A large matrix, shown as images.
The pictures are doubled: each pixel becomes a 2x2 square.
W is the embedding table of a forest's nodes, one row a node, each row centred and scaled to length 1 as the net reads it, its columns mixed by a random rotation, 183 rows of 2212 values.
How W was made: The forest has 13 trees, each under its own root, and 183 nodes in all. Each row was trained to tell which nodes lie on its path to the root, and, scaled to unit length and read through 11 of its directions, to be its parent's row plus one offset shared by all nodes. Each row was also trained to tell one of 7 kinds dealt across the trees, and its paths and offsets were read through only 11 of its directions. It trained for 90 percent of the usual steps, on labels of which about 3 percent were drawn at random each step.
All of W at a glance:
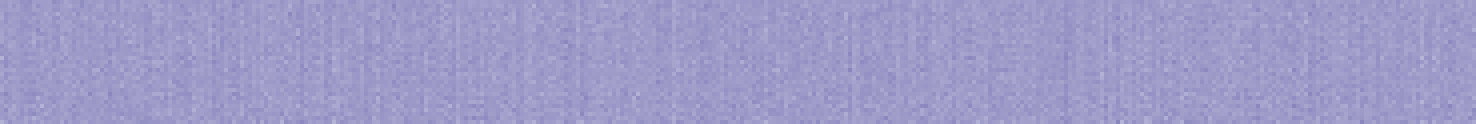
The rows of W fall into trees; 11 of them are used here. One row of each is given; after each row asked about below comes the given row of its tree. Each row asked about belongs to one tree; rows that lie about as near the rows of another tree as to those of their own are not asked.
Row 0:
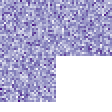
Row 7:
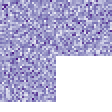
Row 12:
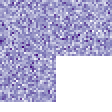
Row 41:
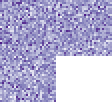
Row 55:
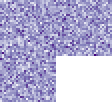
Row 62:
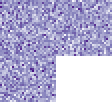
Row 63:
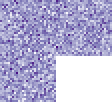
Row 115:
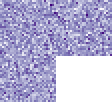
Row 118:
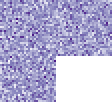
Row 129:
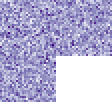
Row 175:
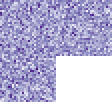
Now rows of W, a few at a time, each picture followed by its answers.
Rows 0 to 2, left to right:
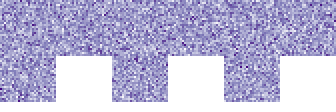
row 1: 0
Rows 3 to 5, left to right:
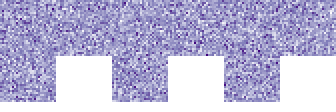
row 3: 118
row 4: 175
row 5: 12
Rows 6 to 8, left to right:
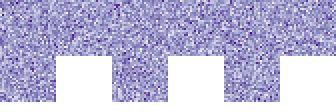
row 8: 129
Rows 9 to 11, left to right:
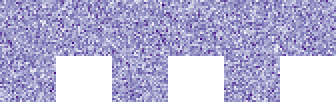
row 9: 63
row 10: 115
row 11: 41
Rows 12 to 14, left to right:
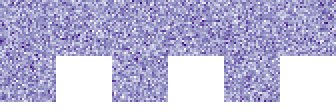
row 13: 0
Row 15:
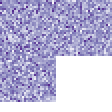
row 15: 118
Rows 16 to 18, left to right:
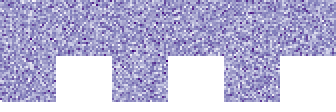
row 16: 175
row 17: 115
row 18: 62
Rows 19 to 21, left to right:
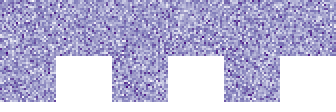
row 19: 118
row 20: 115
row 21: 41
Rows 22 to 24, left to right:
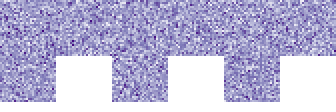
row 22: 129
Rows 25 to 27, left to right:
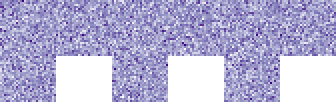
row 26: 0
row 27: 0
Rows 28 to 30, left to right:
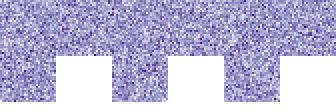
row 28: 55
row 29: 115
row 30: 118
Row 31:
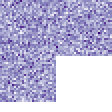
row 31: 41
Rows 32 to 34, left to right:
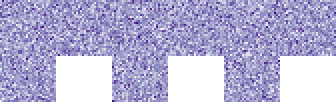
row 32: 175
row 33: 0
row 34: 115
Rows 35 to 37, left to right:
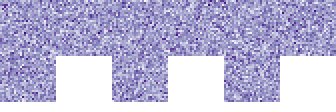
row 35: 7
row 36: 175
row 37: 62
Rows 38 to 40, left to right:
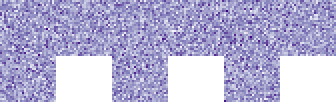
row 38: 129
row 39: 7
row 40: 0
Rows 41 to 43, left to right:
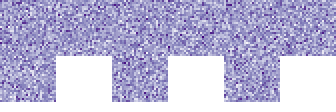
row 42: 63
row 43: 7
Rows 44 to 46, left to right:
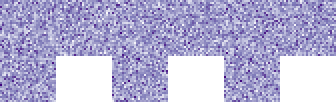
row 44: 12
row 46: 7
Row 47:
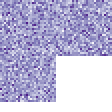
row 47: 41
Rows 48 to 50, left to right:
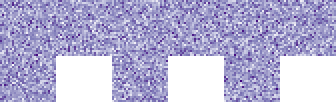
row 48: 12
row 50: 7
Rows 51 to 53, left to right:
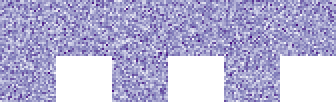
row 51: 175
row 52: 118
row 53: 0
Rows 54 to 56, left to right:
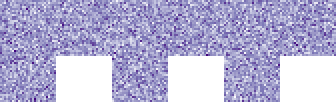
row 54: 129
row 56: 0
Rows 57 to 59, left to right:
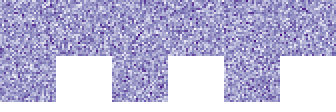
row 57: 129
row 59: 62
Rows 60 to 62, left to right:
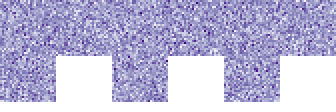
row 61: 63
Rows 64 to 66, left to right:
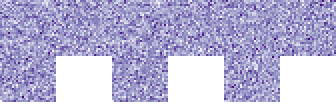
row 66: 175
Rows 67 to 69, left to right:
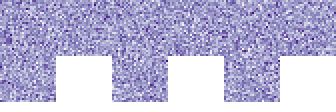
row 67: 41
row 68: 7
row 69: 115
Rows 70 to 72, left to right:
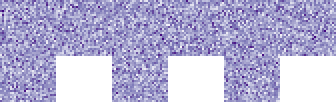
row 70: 62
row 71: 129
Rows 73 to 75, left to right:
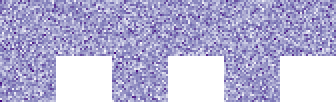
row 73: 41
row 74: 55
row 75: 175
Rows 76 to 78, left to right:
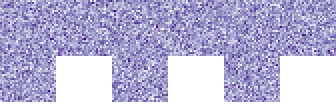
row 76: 175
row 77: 62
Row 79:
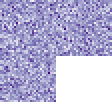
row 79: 118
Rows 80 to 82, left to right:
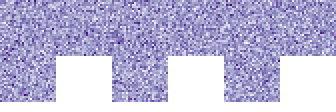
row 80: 41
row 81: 41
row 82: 7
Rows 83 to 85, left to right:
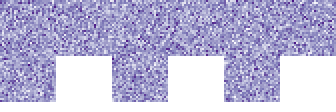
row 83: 41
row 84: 55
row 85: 62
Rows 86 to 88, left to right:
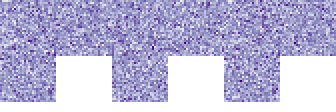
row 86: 118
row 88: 118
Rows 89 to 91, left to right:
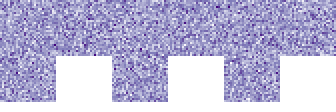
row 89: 175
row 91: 115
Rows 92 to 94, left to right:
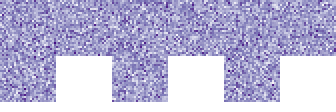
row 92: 62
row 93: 41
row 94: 41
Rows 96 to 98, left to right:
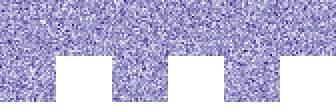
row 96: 63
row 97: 62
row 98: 115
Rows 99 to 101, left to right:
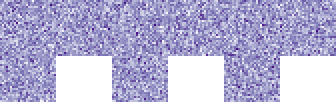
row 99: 118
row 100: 175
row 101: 118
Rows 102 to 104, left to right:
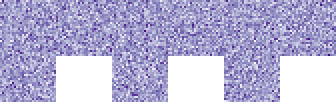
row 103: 62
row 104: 175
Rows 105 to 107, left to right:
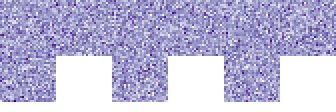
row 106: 7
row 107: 115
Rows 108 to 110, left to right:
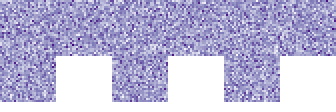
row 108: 115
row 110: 41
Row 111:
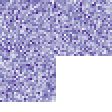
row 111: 41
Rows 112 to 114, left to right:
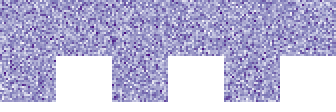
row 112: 7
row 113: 12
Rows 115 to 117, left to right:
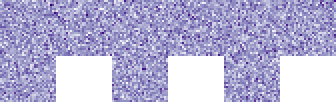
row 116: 62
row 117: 175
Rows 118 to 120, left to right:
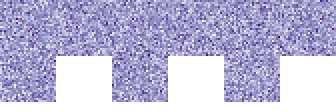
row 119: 12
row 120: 41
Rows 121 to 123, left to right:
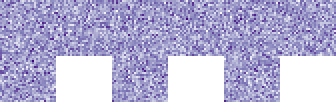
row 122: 0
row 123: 0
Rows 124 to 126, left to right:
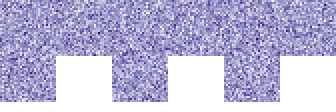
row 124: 7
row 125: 175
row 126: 62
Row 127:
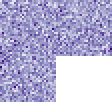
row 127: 115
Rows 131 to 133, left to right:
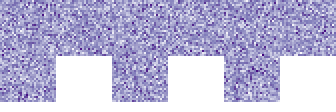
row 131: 41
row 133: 7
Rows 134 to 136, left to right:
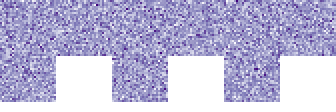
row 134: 7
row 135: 63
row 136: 62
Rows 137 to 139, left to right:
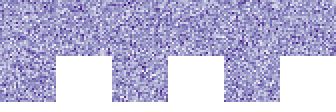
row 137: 62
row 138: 41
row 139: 41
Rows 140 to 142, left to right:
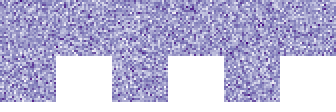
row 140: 0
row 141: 62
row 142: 62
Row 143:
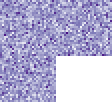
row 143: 7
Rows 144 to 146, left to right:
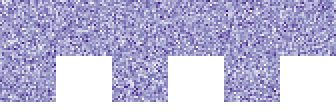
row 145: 62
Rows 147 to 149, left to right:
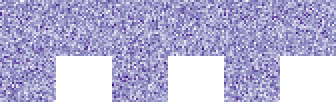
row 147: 175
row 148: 12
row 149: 7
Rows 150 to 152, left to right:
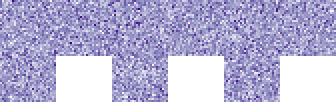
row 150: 62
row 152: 118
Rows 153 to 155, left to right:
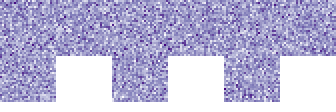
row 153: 7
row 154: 63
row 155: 0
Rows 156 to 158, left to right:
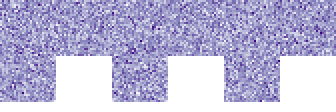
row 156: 129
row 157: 175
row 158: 63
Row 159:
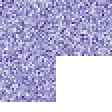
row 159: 175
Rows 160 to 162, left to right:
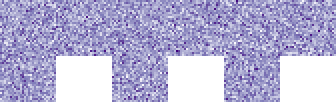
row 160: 55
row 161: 7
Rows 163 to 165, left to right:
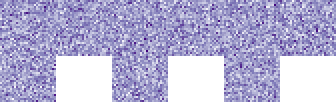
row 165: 63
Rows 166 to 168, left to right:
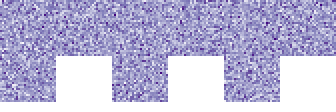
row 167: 12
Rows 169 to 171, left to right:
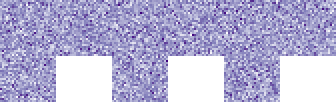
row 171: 118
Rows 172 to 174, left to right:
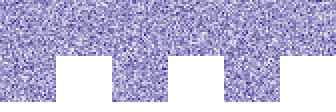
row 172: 0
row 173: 0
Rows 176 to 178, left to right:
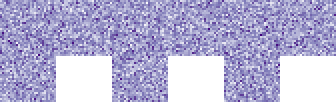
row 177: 175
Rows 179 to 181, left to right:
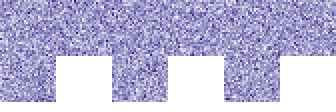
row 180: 115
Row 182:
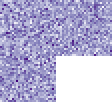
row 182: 7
